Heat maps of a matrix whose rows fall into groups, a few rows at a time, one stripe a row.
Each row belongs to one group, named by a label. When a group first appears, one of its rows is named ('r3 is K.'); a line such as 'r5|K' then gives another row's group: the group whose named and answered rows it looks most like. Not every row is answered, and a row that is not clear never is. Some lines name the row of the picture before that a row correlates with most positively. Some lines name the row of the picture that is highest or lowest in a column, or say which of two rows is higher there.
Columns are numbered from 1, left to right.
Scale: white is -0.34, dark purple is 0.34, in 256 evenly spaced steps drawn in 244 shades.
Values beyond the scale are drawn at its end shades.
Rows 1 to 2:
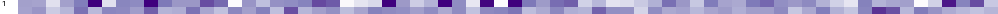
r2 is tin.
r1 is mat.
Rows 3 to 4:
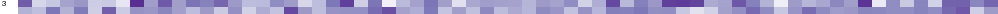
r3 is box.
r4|tin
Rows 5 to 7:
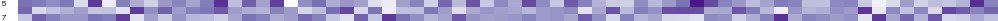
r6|box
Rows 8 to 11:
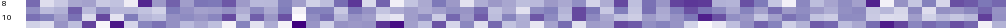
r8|box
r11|tin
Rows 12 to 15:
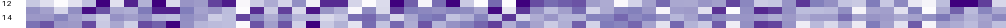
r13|mat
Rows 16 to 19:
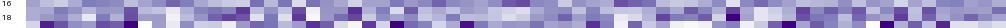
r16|mat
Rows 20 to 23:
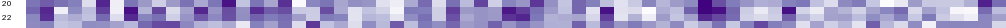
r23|mat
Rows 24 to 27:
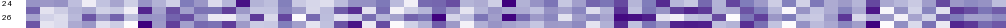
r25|box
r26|mat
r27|box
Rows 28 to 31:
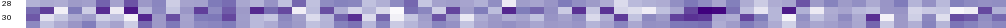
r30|box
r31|box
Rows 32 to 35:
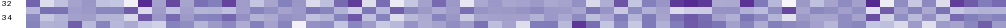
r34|box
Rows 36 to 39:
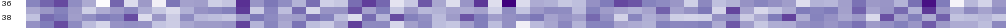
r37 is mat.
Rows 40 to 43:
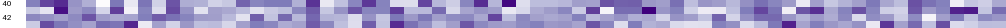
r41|tin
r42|mat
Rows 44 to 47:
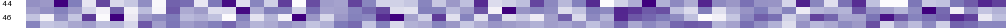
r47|box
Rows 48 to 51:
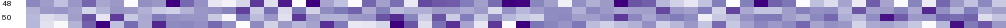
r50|tin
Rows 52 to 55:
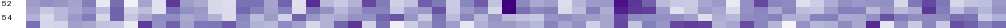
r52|mat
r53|mat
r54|tin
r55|box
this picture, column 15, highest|55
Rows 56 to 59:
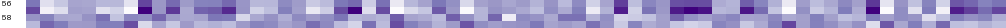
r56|box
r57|box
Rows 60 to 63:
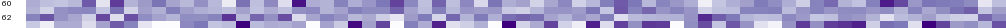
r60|tin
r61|tin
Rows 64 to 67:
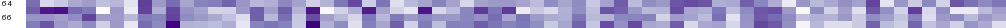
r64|box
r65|mat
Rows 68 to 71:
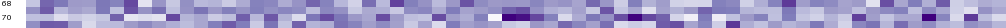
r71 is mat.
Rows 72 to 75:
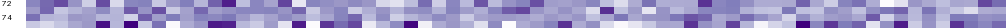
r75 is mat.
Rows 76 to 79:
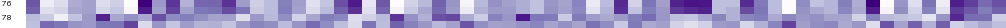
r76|box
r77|box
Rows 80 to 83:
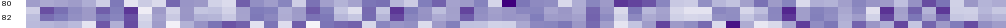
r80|mat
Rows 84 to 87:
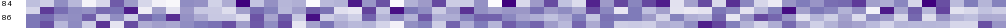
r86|mat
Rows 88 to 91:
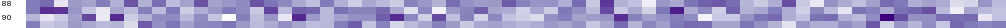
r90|tin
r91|box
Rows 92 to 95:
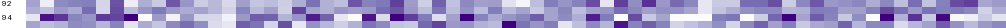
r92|tin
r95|mat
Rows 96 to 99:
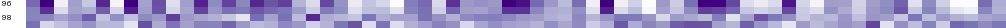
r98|mat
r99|box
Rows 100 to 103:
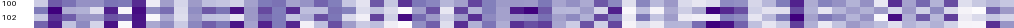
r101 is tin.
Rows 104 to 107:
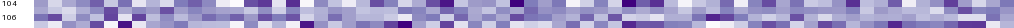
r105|mat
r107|tin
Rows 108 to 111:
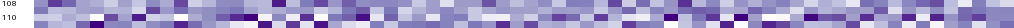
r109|box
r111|mat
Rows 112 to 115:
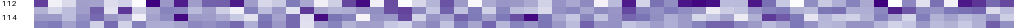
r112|box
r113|tin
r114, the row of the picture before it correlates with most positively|111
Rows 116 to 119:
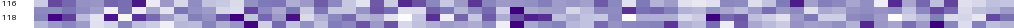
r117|mat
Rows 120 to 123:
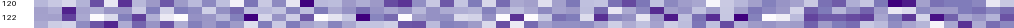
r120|tin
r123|mat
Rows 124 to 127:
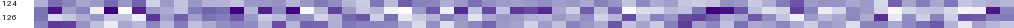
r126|box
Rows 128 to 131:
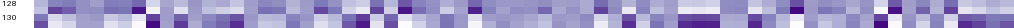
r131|box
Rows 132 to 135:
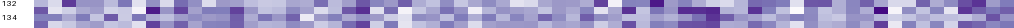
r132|tin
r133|box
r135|box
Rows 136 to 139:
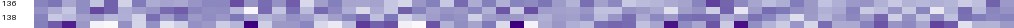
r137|mat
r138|box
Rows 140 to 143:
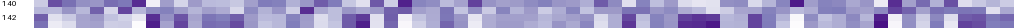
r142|box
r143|box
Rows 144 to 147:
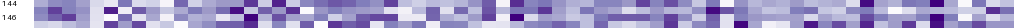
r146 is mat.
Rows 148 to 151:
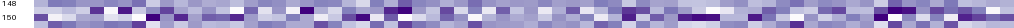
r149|tin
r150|box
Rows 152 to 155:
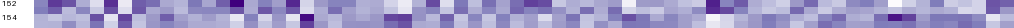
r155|tin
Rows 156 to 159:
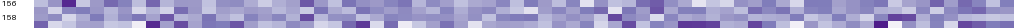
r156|tin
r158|tin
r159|box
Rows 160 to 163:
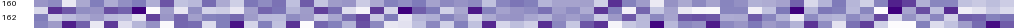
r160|tin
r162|box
